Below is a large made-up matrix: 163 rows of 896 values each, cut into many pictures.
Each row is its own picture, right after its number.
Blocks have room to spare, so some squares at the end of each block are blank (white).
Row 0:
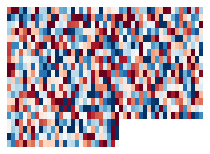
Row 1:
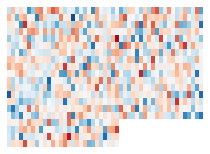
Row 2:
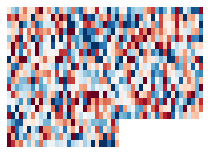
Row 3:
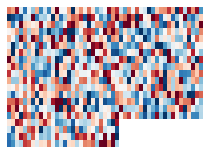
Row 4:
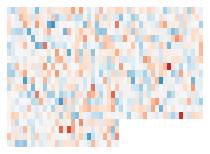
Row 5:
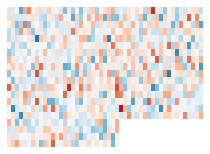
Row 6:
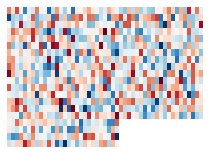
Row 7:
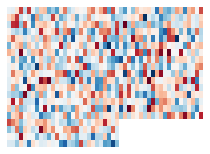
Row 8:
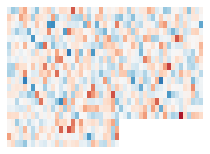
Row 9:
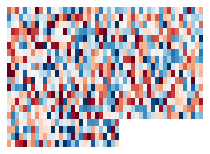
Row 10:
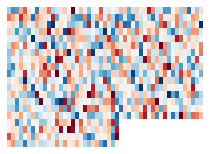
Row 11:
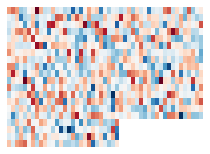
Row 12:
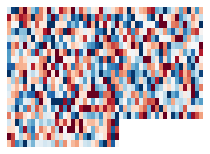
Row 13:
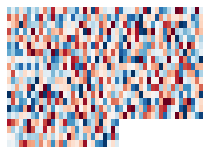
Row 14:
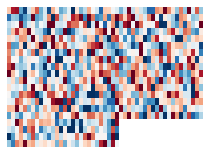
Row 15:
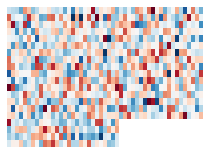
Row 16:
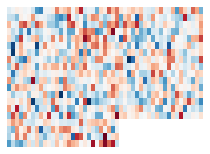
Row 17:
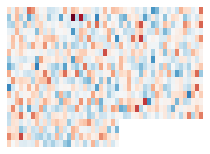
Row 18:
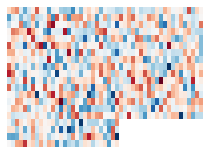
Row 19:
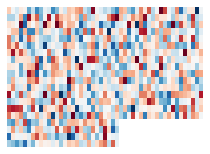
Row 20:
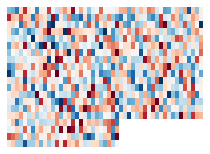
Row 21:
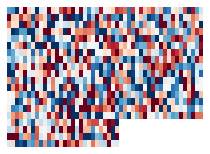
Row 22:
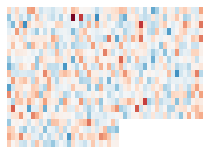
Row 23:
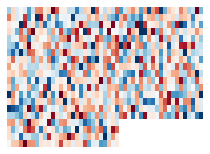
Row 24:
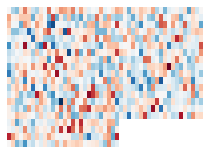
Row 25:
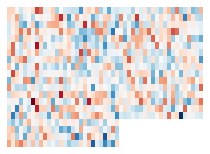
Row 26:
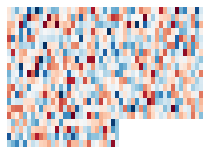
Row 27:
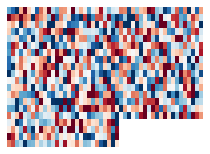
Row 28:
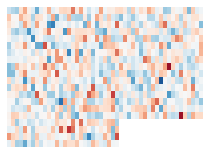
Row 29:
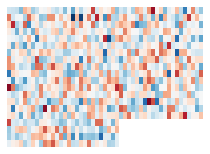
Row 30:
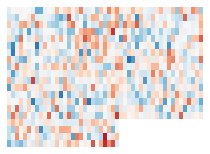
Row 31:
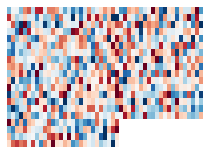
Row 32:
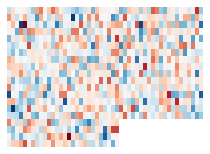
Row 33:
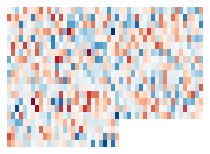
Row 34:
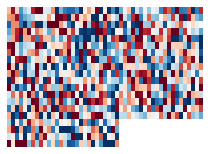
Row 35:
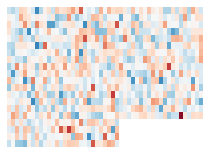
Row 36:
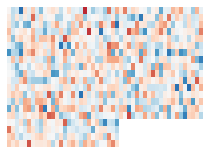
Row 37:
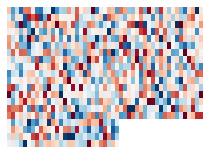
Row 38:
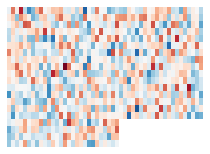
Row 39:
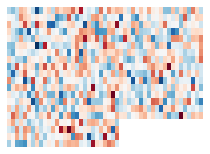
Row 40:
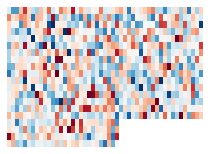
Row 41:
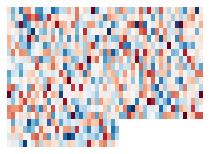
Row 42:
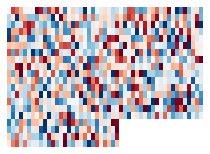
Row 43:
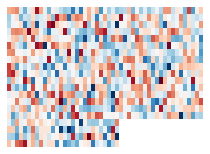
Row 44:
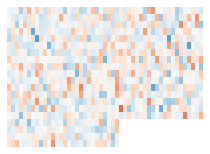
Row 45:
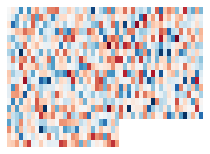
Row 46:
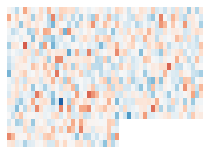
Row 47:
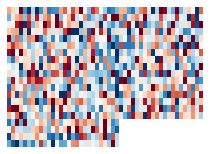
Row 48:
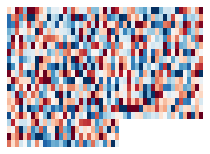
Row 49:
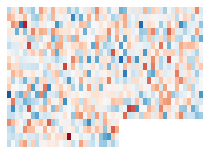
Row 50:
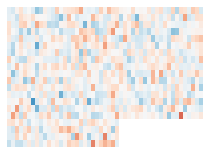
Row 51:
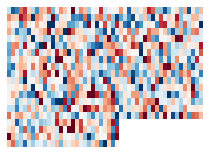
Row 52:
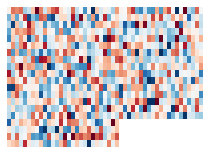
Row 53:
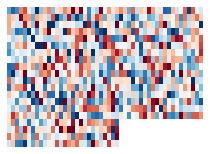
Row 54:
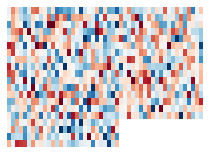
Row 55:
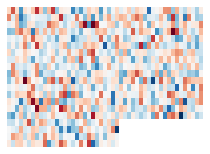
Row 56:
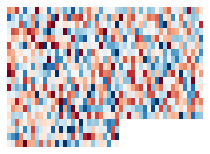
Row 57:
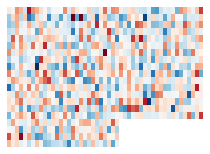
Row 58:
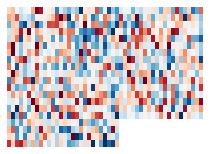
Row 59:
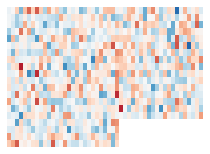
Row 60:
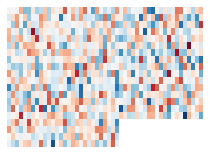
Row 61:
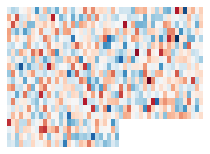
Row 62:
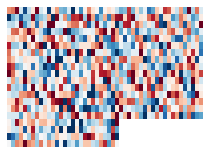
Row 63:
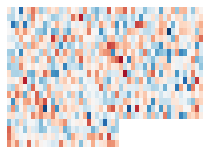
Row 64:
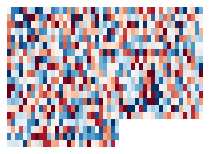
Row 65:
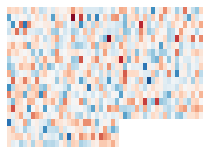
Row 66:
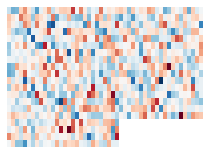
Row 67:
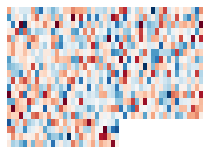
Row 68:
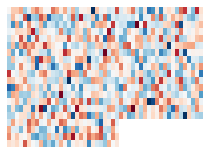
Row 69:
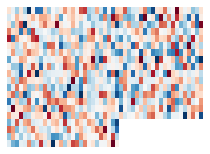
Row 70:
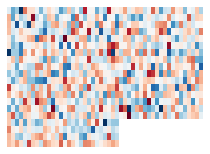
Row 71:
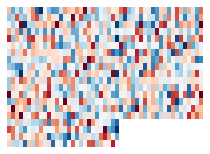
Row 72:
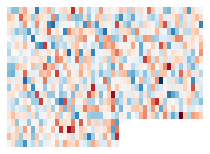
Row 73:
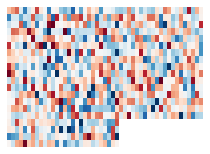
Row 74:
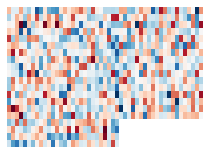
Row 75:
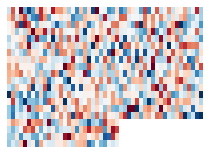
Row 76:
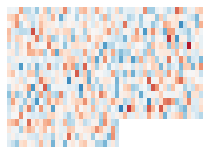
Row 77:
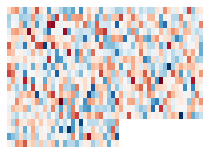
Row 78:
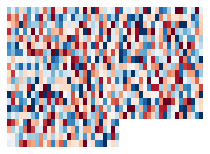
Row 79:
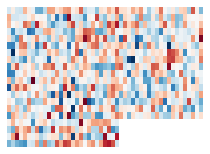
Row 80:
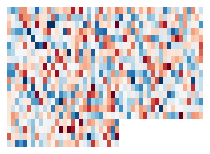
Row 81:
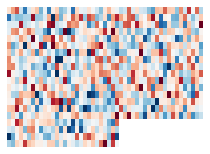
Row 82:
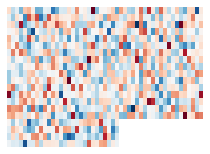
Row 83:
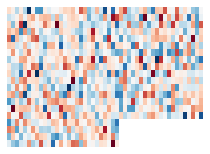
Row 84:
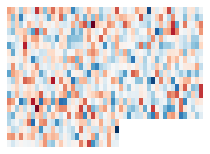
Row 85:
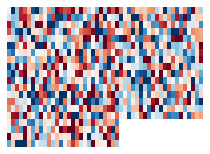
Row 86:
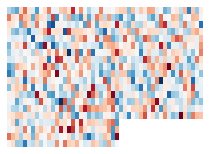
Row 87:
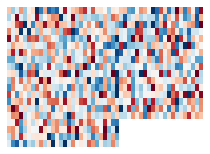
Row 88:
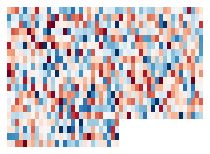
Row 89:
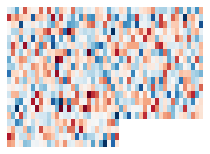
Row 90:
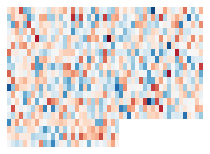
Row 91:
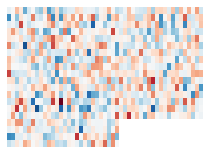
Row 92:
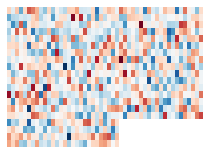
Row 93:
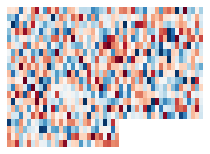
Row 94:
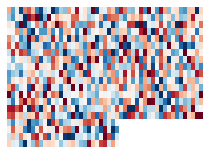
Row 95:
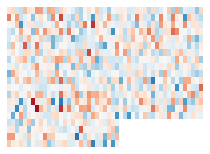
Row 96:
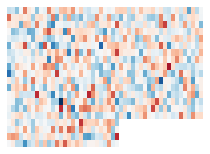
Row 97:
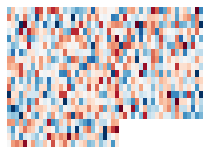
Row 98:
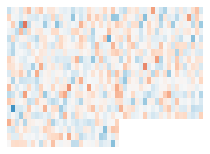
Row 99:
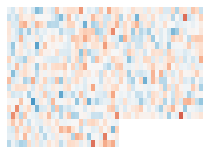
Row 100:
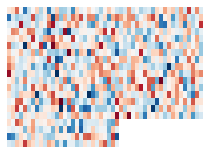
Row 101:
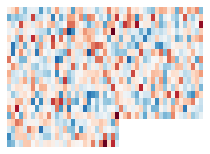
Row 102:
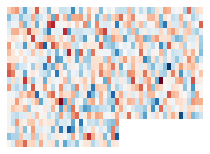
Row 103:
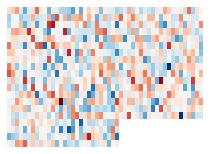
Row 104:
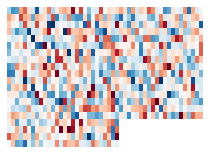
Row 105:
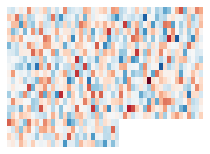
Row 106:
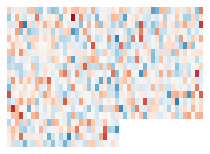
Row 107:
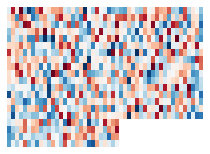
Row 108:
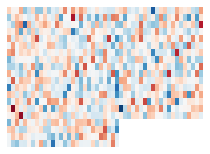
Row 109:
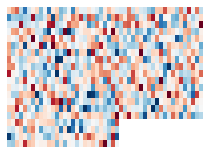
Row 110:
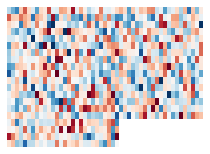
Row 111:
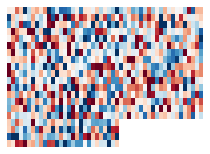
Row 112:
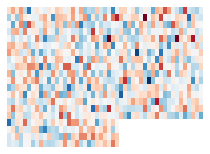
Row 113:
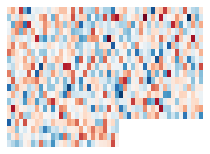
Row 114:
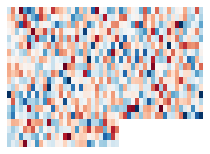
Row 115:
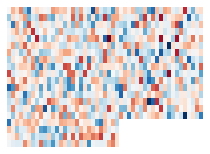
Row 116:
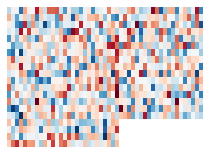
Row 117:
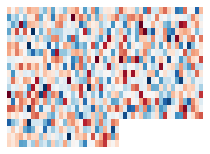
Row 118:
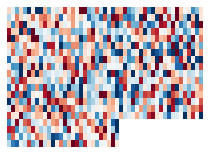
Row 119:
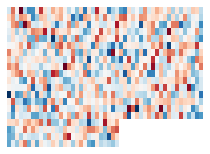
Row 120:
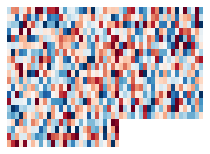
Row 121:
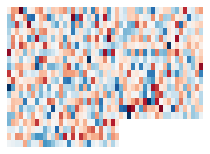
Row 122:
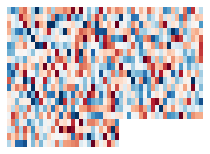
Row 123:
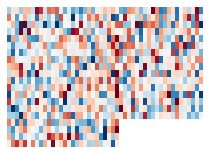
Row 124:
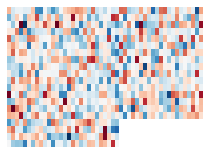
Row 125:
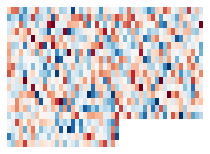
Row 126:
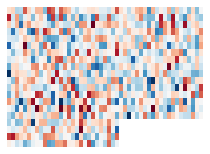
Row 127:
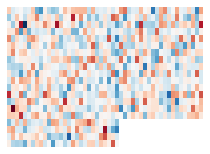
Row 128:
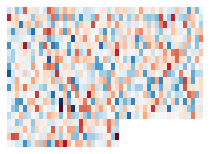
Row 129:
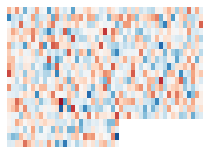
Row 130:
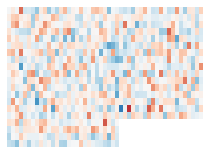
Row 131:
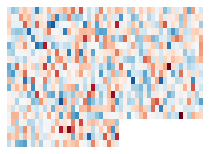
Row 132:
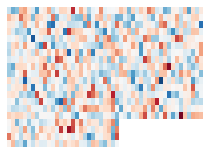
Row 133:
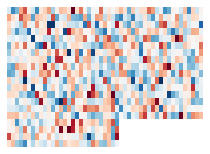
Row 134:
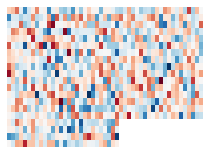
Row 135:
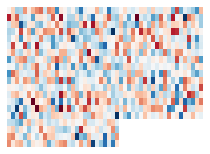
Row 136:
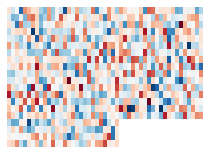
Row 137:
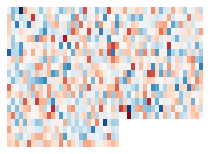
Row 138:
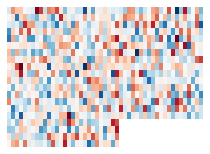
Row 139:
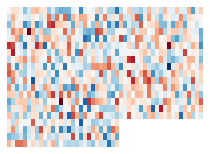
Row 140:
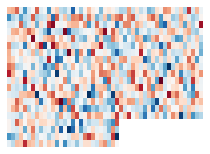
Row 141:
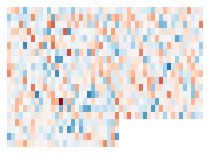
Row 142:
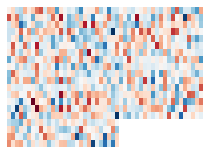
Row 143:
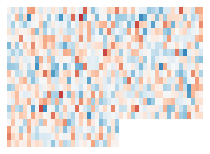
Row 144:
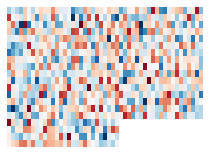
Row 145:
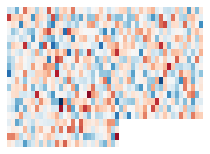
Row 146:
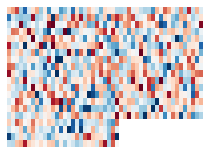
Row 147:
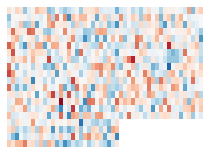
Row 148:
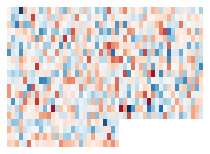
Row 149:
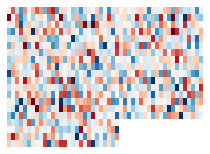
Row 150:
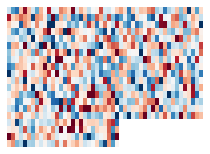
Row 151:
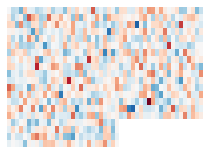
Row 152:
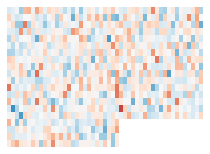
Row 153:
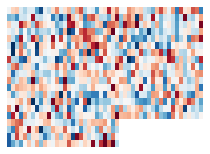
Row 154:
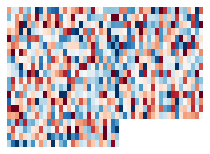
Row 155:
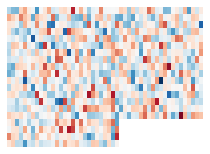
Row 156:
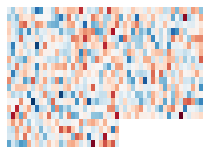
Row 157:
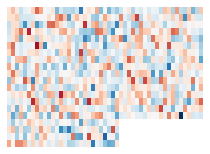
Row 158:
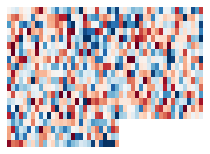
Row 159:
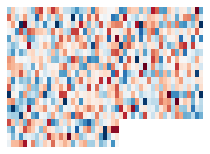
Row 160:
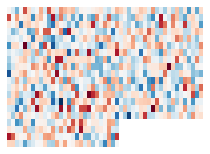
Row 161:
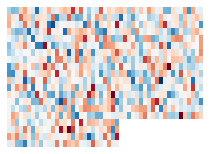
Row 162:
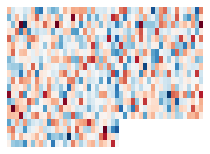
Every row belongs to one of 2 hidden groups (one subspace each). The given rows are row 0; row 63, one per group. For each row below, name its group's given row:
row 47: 63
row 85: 0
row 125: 0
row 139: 0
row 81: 0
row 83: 63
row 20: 0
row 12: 0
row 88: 0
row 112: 63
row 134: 0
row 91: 0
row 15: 63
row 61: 63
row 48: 63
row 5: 63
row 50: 0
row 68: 63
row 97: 63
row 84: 0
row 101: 0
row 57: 63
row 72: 0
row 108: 63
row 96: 0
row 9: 0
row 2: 0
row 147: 0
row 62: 0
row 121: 63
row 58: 0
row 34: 0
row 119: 63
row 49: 63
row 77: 0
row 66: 0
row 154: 63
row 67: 63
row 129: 0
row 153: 0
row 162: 63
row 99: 0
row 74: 63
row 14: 0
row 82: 63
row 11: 0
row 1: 63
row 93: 63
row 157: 0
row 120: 63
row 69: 63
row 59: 63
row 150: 0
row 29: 63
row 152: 63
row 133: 0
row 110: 0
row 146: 0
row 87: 63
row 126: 0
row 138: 63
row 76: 63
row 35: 0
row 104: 0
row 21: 0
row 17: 63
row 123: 63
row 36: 63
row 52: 63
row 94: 63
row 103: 0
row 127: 63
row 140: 0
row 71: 63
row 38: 63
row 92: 63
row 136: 63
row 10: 0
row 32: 63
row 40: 0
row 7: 63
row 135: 0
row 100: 0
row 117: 63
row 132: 0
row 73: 0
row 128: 0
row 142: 0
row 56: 0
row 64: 63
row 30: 0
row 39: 0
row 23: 63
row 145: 0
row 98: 63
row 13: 63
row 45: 63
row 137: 63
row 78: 63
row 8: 0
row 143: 63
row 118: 63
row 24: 0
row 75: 63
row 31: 63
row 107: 63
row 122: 0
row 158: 0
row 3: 0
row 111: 0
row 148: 63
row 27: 0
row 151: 63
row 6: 0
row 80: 0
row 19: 63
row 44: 63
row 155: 0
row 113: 63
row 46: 0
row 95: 0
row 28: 0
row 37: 63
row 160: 0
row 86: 0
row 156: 0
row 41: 63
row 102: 0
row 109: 0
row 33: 0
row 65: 63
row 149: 0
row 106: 63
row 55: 0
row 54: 0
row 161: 0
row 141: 0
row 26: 63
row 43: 0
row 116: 63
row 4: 0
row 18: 0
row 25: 0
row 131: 0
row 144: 63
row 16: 0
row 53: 0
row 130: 63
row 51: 0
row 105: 63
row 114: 63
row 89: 0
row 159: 63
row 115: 63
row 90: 63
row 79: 0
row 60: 63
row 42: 63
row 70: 63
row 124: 63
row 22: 63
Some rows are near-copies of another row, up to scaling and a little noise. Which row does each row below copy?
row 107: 38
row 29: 15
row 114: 75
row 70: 137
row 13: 78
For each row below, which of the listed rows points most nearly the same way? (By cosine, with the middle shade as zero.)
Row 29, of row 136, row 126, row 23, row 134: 136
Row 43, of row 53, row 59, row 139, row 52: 139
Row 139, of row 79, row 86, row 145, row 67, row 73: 73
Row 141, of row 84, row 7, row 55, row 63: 55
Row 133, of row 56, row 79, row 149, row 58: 79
